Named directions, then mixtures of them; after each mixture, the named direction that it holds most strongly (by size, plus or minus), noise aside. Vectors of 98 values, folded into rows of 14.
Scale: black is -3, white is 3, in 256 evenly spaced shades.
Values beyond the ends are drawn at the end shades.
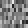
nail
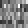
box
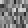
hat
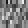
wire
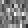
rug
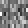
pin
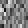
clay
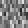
pin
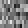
box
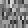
wire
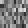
hat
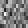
clay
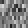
hat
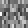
pin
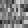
nail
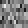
box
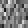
clay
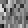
clay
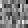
box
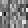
pin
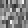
wire
